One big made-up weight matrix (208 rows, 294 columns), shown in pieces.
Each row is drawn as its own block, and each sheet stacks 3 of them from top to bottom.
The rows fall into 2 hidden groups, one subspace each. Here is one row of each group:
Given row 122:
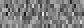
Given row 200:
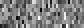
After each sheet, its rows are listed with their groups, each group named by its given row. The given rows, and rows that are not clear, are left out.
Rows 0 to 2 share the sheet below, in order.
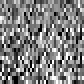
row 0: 122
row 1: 200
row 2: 200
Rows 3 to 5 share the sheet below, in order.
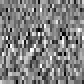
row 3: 200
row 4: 122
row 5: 200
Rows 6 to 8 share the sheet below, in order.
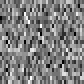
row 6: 122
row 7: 122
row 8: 122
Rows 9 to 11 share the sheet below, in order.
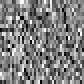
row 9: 200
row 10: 200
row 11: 122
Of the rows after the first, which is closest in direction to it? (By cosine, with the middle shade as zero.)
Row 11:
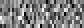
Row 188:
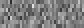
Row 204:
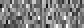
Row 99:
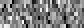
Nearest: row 204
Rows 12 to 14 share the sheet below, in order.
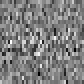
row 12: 122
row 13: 122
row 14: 200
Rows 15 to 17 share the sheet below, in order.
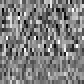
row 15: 200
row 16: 200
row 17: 122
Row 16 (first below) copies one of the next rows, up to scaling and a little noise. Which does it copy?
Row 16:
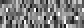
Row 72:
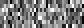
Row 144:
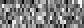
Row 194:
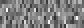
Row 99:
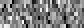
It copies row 194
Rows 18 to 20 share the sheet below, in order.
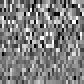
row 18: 122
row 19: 122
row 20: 122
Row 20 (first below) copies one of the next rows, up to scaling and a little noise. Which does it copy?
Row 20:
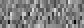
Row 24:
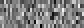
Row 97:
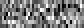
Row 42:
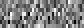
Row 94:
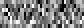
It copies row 42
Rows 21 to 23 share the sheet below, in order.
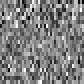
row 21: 200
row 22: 200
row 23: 122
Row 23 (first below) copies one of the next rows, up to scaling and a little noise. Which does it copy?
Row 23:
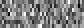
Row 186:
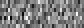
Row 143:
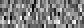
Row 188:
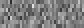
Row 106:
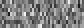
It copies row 106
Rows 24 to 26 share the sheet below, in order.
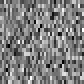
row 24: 122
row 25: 200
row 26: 122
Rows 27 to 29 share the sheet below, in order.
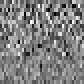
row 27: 122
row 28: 200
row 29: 200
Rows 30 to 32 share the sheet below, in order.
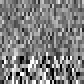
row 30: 200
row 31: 200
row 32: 200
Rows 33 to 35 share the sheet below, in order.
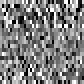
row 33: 200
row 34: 122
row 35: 200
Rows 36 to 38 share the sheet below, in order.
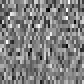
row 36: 122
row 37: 122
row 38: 200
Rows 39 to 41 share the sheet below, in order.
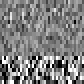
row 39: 122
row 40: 200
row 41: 200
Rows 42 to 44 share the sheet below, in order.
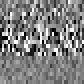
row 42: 122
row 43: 122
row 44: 200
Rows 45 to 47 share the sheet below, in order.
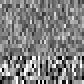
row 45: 200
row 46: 122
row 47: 200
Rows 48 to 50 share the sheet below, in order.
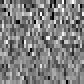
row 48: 122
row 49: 122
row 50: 200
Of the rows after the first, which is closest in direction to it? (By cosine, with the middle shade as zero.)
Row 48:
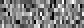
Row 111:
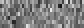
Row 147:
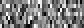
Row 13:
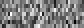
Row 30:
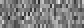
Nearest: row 13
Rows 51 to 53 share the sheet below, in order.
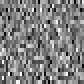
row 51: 200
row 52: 200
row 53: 122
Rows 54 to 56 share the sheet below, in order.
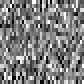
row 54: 200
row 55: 200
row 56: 200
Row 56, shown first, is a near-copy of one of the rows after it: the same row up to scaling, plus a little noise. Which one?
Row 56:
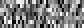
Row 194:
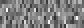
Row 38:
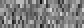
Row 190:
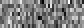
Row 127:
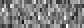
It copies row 38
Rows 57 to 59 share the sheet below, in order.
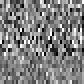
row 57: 200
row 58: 200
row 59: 200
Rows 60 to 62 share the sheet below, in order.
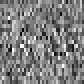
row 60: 200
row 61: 200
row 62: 200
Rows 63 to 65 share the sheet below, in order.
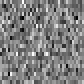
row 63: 200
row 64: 200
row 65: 122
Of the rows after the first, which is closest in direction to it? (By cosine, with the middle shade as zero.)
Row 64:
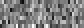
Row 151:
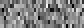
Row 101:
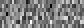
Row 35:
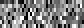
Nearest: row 35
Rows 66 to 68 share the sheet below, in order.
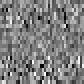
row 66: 200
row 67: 200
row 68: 122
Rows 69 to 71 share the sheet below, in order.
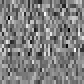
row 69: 122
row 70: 122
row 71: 122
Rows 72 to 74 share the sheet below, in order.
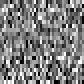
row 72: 200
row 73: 200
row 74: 200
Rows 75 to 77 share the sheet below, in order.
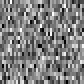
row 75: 122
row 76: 200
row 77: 200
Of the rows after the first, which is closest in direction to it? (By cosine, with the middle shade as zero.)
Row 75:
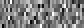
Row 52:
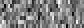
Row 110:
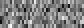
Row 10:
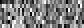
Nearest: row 52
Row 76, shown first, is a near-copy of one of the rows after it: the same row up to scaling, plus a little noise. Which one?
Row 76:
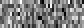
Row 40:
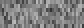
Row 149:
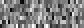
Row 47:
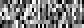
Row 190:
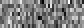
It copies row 190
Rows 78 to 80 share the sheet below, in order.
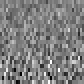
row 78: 200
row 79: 122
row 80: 122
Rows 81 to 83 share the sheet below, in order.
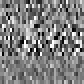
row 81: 122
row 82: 122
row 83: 200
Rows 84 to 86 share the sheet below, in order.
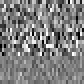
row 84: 200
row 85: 122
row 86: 122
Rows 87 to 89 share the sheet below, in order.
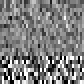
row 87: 200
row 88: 200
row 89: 122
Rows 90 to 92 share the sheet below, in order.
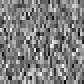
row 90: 200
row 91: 122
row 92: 200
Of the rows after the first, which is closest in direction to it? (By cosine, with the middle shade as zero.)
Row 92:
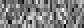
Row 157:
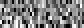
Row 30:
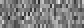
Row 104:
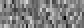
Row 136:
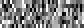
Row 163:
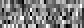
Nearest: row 163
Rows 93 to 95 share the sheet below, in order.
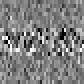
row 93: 122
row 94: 122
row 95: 122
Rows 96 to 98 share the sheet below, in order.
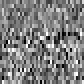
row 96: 200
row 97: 122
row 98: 200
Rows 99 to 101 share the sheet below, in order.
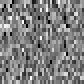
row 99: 200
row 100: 200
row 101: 122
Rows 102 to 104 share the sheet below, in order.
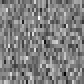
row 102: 200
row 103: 122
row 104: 200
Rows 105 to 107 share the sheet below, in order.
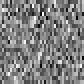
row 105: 122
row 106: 122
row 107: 200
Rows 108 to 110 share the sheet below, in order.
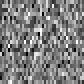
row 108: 122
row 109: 122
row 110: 122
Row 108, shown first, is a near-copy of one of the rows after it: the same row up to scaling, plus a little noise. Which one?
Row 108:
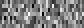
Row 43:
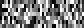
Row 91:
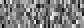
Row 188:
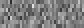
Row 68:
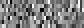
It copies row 43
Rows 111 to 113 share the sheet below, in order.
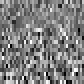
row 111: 200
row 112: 122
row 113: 200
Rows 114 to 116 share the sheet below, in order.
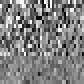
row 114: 200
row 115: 200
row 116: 200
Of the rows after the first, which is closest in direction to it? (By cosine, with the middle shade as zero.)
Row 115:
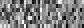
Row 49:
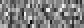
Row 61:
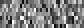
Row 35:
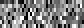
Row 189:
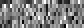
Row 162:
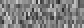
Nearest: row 35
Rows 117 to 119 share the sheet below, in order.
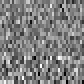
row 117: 122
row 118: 200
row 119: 200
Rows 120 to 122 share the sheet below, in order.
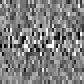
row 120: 122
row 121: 122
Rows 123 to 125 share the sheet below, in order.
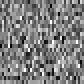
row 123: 122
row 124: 122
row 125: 122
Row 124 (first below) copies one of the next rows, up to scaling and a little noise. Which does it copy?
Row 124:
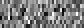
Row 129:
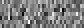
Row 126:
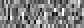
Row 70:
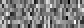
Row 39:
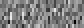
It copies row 129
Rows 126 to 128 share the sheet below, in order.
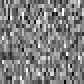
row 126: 122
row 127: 200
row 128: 200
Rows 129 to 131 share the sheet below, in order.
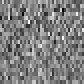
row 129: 122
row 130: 200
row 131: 200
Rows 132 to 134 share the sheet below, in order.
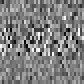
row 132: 200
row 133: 122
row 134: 122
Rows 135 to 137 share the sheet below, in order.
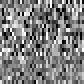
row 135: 200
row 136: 200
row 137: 200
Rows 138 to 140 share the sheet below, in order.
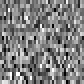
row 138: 122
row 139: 200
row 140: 200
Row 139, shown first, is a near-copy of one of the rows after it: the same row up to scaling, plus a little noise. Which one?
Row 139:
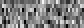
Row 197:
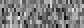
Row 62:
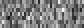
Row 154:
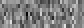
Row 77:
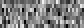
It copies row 77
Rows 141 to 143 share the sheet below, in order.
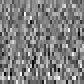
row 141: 122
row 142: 122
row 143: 122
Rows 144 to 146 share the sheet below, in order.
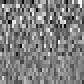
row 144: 200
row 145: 122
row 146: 200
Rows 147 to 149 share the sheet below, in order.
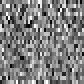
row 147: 122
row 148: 200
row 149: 200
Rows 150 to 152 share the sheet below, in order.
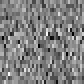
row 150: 200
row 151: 200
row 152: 200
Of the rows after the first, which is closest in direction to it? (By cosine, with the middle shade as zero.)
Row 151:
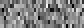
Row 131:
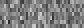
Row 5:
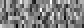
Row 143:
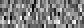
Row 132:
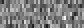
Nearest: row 5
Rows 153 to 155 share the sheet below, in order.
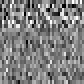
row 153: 122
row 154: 200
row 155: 122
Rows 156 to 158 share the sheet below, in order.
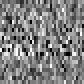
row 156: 200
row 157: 200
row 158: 200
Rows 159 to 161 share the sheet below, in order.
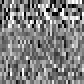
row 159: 122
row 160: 200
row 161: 122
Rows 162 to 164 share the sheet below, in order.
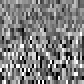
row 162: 200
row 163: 200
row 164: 200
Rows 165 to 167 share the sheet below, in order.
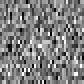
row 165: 122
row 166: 200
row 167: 200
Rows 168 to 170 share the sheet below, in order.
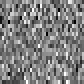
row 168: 122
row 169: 200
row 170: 200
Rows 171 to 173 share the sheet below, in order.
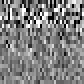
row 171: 122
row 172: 122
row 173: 122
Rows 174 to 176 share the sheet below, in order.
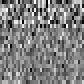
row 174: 200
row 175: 122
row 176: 200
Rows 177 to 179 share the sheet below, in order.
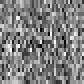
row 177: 200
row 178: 200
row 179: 200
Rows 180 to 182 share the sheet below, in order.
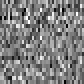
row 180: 122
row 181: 200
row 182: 200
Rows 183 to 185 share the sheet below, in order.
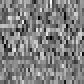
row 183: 200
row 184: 200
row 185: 200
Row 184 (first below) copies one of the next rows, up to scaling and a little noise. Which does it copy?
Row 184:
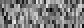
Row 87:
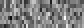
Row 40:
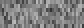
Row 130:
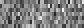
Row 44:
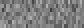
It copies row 40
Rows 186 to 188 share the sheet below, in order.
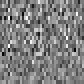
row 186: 122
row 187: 122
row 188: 122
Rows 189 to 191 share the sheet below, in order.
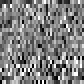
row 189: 200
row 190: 200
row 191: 200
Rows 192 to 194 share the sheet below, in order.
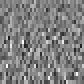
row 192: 122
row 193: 122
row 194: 200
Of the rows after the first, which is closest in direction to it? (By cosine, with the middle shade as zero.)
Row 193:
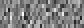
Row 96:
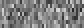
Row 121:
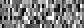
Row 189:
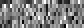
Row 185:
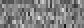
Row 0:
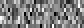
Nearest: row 0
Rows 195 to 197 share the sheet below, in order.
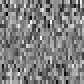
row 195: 122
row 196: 200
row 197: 200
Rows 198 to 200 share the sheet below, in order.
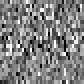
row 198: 122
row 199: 200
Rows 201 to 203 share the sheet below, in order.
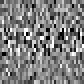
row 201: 122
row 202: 122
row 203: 122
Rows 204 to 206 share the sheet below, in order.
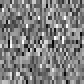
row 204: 200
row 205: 122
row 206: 200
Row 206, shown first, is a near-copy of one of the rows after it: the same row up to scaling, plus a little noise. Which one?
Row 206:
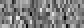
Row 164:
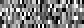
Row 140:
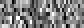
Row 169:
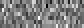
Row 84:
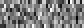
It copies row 140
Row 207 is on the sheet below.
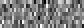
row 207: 200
